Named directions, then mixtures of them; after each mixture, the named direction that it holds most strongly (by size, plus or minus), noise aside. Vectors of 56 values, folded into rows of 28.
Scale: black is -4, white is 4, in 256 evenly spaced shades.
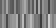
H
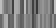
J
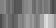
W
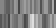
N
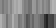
W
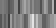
N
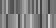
H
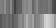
W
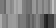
W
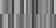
J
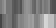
W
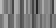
J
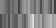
N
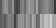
W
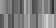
W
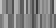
J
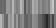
W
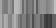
W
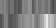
W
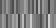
H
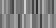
H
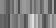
N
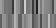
J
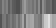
W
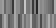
J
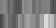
W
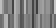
J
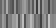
H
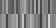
H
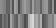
N
